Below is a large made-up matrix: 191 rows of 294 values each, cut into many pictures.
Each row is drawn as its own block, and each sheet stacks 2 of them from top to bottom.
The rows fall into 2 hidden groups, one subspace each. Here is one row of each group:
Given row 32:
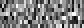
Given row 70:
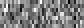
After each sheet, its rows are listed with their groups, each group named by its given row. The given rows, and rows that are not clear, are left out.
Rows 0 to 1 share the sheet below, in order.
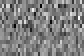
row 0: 32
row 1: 32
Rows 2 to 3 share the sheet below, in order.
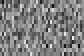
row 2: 70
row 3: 32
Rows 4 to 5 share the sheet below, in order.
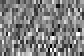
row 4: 70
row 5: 70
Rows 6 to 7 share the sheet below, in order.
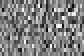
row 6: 32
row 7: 32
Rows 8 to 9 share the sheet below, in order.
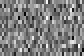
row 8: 32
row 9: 32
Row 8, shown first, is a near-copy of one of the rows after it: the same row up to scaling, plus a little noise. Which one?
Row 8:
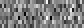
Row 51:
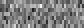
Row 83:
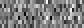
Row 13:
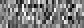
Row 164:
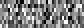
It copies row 83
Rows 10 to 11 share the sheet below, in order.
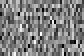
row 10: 70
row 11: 32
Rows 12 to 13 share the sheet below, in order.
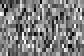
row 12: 70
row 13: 32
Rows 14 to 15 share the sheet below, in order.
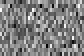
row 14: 32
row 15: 32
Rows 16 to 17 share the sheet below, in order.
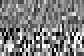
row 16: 32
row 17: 70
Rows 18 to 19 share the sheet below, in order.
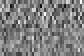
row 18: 32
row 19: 70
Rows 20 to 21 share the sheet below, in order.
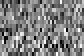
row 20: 70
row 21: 70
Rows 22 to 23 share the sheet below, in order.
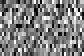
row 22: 70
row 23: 32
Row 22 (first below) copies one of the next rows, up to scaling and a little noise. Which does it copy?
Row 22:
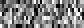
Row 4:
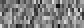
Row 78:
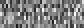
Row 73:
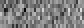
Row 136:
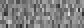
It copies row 4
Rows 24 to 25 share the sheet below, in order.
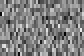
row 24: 70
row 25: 32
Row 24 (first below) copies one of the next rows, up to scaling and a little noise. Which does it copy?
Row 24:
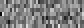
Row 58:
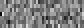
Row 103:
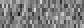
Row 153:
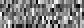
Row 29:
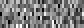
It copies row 58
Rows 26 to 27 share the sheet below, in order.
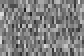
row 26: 70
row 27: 70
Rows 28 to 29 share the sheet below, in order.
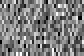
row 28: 32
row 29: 70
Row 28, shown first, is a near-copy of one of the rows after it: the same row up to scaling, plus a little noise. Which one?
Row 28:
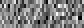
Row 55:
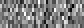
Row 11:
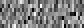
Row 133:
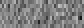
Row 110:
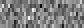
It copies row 133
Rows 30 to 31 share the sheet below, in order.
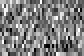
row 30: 70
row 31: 70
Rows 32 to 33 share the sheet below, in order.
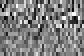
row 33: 70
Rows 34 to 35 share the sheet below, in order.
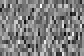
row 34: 32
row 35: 32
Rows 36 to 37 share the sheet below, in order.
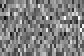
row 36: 32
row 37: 32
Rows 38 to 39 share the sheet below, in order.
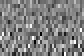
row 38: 70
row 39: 32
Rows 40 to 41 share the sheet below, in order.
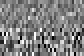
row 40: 32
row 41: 70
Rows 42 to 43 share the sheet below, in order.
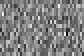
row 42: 70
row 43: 32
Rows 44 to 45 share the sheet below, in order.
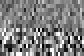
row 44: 70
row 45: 70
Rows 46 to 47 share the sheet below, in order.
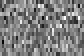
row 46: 32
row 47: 70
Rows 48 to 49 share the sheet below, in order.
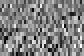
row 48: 32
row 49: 70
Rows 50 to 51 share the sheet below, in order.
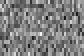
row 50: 32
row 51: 32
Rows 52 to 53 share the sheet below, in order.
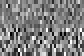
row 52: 70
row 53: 32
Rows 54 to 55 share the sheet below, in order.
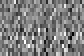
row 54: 32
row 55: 32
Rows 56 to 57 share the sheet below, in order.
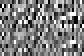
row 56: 32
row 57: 32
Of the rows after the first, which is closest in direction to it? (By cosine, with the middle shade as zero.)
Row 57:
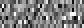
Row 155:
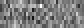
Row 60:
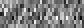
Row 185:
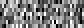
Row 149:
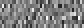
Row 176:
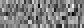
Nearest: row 149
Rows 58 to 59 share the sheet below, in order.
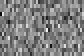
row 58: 70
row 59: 32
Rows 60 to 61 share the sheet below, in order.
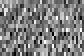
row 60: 70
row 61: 32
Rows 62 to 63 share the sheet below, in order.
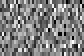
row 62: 32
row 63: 32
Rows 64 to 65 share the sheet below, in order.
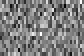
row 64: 32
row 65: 32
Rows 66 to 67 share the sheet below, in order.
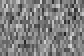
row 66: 70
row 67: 32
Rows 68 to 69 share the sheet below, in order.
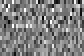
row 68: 70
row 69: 32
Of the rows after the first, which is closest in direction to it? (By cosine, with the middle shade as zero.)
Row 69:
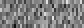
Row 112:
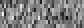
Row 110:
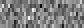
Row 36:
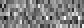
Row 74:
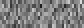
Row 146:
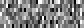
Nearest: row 74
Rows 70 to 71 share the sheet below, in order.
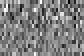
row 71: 32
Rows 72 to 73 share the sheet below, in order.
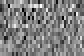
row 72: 32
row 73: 70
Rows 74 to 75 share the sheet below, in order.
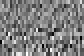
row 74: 32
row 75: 70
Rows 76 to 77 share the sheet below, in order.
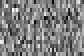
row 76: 70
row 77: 70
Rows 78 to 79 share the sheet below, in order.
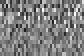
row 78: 70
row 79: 32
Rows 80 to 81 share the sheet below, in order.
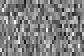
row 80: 32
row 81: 32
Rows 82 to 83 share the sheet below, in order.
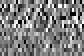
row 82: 32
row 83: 32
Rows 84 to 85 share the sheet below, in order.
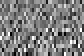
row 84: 32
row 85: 32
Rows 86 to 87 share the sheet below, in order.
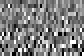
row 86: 32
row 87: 32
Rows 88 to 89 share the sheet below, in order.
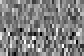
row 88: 70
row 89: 32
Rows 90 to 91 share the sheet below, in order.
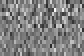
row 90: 32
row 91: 32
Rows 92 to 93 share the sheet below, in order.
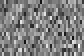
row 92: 70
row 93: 32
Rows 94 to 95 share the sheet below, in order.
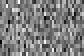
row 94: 70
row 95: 70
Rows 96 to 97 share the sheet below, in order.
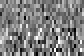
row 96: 70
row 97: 70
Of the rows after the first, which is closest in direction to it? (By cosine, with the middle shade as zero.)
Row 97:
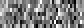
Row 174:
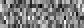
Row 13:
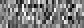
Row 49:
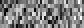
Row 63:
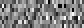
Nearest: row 13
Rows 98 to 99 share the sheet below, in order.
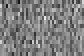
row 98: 70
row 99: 70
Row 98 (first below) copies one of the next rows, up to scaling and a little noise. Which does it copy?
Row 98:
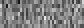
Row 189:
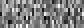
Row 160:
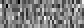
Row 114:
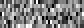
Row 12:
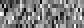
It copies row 160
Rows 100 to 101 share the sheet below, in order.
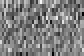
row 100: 70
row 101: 70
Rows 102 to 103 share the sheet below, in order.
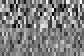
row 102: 32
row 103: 70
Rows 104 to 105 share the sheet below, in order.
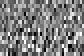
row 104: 32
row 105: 32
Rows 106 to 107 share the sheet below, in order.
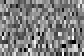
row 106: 32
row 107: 32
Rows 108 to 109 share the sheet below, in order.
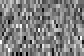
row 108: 70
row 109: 70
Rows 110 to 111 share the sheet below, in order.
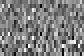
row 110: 32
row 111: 32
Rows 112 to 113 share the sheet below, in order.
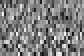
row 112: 70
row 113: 32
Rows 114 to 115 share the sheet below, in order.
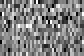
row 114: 70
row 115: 70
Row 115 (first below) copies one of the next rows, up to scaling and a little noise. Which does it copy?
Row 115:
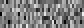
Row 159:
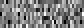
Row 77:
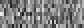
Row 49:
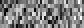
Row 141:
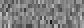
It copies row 159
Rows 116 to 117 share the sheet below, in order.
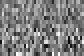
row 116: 70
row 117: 70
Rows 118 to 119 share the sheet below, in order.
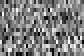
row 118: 70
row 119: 70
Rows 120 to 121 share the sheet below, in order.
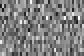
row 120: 32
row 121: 70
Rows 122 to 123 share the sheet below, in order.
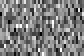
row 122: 70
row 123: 32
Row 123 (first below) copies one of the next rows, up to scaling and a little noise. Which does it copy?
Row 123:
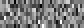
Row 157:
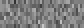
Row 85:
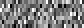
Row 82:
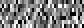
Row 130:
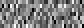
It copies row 157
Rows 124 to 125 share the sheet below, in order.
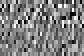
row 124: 32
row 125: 32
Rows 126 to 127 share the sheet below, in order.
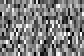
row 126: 70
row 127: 32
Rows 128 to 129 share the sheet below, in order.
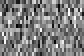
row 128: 70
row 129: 70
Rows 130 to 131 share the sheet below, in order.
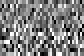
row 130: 32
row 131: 32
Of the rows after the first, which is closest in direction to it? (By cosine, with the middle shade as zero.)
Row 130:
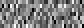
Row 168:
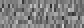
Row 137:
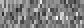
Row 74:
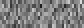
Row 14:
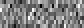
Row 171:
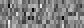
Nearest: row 168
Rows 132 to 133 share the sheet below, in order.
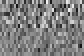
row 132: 32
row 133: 32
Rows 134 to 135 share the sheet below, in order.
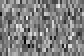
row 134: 70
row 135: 32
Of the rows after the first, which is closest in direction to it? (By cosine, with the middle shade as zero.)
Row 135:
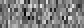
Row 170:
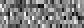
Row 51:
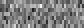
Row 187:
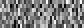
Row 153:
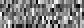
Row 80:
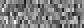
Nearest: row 51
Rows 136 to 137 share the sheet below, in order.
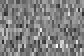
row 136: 70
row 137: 70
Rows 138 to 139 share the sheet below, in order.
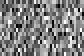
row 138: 70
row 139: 32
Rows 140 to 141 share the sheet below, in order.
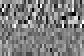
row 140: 32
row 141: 70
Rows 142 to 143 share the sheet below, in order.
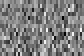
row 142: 32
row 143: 32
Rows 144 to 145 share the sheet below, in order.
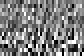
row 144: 32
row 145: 32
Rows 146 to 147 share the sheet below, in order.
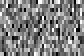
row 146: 70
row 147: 70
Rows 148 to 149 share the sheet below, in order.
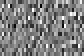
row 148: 32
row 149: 32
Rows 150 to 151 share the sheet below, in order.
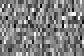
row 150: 32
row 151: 70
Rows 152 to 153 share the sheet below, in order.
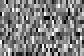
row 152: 70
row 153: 70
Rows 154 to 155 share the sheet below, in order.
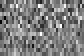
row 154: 32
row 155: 32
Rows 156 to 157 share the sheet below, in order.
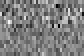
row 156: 70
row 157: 32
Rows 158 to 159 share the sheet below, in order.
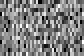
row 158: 70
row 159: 70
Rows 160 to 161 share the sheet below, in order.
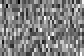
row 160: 70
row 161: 70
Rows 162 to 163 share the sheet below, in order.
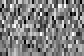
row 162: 32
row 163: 32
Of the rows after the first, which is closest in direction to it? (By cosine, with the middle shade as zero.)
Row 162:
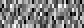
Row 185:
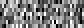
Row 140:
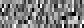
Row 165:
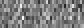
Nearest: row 140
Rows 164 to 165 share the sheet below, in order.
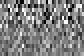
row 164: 32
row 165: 32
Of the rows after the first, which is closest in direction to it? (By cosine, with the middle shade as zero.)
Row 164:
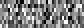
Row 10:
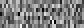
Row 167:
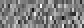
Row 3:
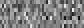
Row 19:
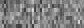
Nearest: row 3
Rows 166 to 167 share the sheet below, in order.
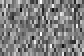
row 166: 70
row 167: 32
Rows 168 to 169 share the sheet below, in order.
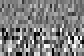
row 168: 32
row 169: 70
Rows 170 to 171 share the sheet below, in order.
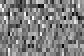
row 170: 32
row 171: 32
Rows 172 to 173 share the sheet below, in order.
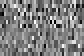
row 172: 70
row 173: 32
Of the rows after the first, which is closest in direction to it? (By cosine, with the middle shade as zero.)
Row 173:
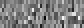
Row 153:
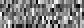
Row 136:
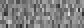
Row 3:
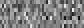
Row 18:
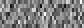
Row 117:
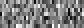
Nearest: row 18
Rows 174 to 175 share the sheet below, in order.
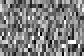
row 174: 32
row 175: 32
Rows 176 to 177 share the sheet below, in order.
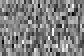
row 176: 32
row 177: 70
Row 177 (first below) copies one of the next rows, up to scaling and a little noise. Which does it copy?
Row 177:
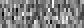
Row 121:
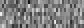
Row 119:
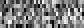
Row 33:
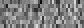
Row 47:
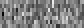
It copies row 47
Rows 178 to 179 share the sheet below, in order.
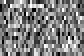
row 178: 32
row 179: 70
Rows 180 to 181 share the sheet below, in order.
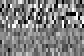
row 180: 32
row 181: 70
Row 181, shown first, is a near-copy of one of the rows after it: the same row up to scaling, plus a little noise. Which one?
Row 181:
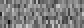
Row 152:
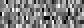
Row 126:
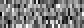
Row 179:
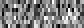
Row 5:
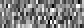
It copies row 126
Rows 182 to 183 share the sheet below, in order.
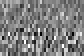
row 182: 70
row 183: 32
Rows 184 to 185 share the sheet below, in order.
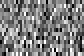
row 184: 32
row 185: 70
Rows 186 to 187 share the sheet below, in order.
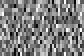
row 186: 70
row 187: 32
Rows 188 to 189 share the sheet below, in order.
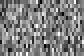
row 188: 70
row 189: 70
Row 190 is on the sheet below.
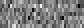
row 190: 32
